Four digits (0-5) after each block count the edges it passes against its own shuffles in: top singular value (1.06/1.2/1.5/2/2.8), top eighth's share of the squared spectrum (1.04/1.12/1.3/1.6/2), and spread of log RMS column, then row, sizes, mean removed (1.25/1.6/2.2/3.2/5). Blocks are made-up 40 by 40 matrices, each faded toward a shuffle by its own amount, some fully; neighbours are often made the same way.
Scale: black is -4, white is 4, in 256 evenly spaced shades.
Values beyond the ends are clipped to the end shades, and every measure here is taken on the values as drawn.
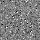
1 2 1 0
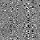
3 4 2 1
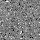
0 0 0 0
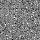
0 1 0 0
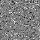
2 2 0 0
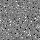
1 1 0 0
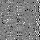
4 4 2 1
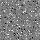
1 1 0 0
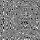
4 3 2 1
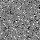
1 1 0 0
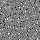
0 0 0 0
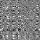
4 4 2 2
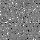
2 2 0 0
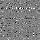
3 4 1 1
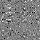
3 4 1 2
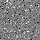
1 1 0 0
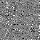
1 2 2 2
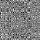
4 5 2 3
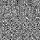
3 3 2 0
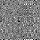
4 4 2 2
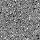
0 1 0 0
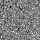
0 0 0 0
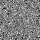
0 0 0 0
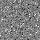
0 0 0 0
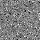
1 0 0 0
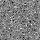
1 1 0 0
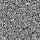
2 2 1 0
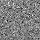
0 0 0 0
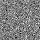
2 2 0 0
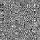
3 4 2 1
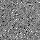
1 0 0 0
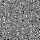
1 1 0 0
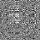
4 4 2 2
